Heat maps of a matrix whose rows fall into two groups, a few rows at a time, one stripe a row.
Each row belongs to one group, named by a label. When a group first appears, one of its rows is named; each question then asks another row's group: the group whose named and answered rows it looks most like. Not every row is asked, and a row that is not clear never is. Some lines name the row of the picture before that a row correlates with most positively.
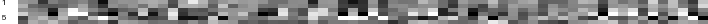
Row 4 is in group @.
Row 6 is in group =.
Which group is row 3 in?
@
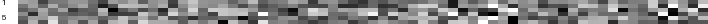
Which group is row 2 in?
=
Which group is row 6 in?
=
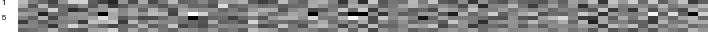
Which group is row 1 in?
@
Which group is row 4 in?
=
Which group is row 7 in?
@
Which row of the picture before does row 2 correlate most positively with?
4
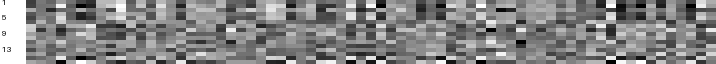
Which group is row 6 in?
=
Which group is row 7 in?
@
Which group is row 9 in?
@
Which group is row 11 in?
=
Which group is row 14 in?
=
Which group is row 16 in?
@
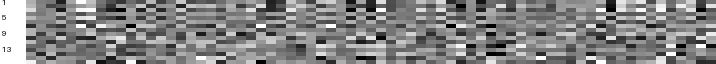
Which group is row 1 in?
@
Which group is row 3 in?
@
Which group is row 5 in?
@
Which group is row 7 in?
@
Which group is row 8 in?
@
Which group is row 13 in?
=
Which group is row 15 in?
=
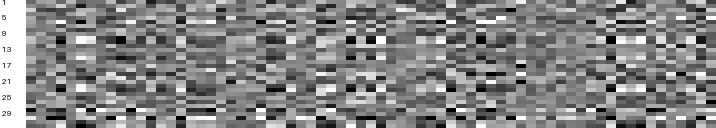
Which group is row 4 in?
@
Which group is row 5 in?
=
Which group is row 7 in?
@
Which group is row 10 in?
@
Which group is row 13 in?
=
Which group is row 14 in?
@
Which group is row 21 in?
=
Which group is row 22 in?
@
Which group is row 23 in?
@
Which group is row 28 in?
@
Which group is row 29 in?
@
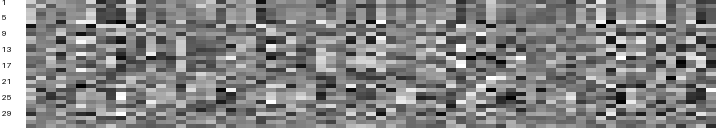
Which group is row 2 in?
=
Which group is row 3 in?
@
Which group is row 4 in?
@
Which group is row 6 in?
@
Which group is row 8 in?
=
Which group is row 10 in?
@
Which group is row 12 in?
=
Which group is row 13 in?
=
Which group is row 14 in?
@
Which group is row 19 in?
=
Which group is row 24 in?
=
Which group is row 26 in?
=
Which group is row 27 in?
@
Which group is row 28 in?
=
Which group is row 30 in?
@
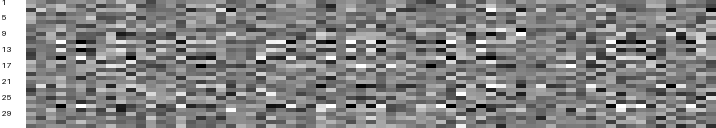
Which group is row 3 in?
=
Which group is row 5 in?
@
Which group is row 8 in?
=
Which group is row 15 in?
@
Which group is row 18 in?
@
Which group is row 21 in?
=
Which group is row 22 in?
=
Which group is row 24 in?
=
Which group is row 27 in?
@
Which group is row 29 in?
@
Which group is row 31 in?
@
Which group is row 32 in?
=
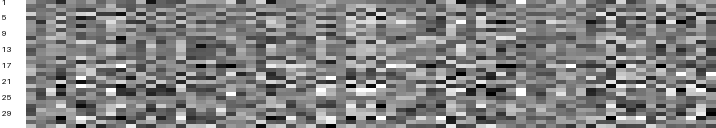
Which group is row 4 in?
@
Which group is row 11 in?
@
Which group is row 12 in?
=
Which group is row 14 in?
=
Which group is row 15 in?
@
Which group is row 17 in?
=
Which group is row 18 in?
@
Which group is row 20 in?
@
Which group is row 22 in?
@
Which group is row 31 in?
@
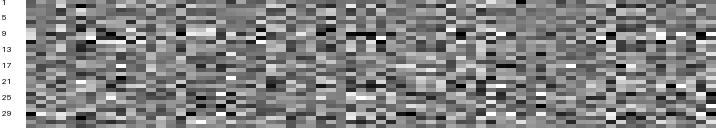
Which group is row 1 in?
=
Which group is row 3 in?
@
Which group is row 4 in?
@
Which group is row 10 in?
@
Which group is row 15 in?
=
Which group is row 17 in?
=
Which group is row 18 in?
=
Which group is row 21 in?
@
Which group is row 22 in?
=
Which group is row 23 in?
@
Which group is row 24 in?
=
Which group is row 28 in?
@
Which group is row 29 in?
=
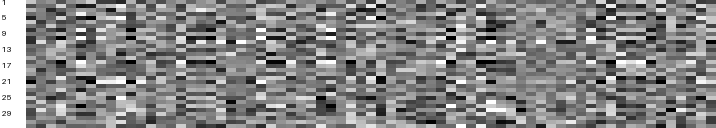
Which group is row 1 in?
@
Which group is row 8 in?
@
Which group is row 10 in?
@
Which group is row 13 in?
=
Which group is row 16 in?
@
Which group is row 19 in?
@
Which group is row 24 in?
@
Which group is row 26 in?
=
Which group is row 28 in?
=
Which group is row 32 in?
=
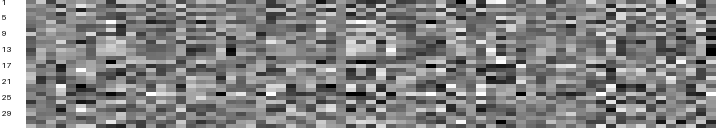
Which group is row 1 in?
=
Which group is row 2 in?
@
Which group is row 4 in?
@
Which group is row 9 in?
@
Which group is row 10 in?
=
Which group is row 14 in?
=
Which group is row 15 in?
=
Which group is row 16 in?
=
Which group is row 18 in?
@
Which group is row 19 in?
@
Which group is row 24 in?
=
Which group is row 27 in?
@
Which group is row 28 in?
@
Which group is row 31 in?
=
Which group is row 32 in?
@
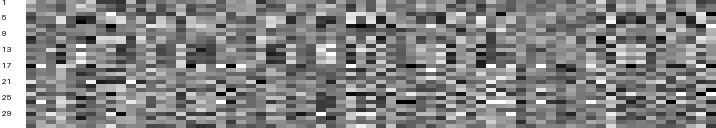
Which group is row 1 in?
@
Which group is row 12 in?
@
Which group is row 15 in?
@
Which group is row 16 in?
@
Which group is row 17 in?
=
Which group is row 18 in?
=
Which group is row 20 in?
=
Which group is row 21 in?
@
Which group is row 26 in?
=
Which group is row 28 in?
=
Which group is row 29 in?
=
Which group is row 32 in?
=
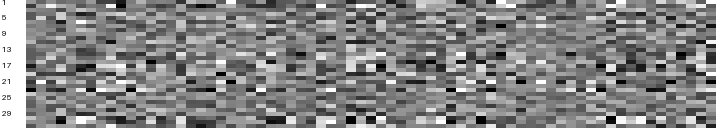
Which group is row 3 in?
@
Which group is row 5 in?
=
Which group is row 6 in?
@
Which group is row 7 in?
=
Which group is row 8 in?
@
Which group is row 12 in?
=
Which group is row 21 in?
=
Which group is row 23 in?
@
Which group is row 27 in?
@
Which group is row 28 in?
=
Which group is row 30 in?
@
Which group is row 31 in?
@
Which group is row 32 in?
=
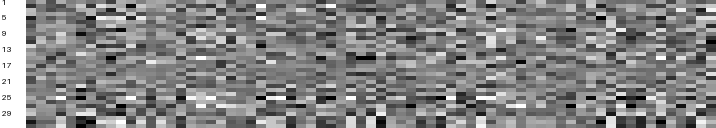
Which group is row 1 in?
=
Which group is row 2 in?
@
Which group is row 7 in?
=
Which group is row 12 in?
@
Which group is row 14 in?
@
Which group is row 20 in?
=
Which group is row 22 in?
@
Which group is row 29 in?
@
